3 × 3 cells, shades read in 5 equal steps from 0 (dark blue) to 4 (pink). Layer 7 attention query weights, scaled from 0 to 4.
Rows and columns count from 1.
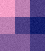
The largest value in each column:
4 3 1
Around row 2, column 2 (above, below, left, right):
3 2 3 0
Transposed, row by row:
4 3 2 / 3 1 2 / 1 0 1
